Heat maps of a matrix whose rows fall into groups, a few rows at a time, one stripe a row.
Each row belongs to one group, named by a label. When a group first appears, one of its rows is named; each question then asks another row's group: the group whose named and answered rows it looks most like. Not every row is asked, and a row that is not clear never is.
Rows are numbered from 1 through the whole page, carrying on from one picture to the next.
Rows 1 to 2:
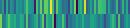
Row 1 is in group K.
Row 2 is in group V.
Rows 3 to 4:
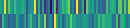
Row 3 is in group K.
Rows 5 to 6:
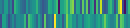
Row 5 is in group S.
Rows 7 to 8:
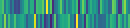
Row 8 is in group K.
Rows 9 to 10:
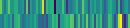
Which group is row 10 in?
S
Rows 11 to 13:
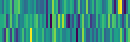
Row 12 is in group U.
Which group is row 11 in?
S
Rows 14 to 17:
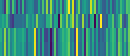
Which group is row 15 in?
S
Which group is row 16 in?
K
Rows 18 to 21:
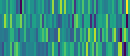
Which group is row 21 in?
S
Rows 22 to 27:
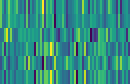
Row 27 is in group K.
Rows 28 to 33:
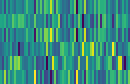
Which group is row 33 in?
K
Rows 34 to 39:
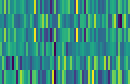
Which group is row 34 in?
K
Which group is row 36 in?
K
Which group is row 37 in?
V
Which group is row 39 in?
V
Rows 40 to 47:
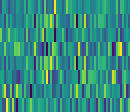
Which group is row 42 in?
V
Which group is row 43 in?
S
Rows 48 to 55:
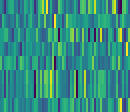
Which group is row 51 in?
U
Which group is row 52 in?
V
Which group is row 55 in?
S
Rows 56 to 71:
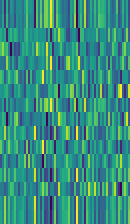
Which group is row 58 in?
U
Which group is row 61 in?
V
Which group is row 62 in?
S
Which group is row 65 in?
K
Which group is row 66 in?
V
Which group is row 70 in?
K
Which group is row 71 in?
K
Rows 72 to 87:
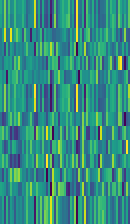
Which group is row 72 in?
K
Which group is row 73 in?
K
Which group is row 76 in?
S
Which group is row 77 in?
U
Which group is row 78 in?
K
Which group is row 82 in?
U
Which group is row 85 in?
U
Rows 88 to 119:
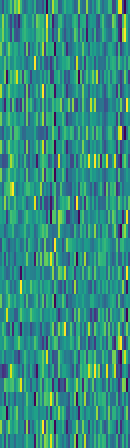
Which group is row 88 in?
S
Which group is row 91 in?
V
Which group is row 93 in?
U
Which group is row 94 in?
V
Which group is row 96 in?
V
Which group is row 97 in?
S
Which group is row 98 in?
V
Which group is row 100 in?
V
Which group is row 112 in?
S
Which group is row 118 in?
V
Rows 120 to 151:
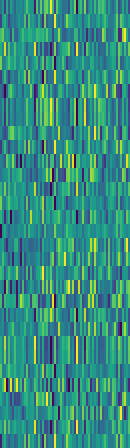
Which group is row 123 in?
K
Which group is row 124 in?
V
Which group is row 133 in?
K
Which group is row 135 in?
U
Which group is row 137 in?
U
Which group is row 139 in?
V
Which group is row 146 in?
V
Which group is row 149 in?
S
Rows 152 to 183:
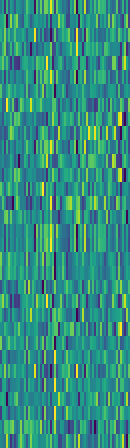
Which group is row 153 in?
U
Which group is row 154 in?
K
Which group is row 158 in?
V
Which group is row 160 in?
S
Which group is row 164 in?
S
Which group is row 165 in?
V
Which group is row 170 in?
V
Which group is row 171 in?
V
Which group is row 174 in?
U
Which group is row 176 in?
V
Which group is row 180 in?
U
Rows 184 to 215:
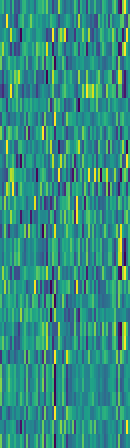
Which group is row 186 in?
U
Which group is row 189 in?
S
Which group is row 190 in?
S
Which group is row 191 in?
U
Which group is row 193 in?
V
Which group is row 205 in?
V
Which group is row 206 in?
U
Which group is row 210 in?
V
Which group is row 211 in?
V
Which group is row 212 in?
V
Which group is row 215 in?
V
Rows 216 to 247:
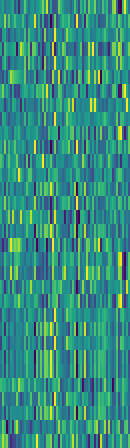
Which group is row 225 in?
S
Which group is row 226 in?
K
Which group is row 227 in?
V
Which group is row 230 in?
K
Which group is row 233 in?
S
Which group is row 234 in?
S
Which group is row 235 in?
S
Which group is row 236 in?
U
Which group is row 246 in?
U
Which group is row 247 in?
S
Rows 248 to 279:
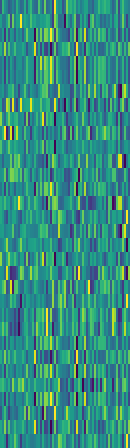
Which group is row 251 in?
K
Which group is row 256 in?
V
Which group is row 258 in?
V
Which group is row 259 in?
S
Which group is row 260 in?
U
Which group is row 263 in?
U
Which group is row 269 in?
U
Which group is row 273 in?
K
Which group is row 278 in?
K
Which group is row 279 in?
U
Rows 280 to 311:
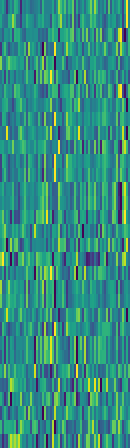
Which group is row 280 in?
U
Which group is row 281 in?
U
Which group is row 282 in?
S
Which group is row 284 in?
V
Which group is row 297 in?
U
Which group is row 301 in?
V
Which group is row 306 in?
K
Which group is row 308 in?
U
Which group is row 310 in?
V
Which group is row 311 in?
S
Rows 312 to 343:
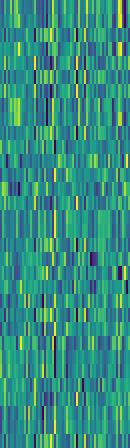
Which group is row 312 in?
S
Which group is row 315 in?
S
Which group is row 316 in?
K
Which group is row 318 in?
K
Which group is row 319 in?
S
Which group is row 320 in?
S
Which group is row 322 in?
V
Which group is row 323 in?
U
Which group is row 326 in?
K
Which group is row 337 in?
V
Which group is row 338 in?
V
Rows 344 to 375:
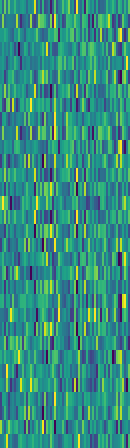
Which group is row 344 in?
K
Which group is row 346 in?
S
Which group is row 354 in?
S
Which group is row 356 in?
K
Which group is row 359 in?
K
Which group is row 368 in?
U
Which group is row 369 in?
S
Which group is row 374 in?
V
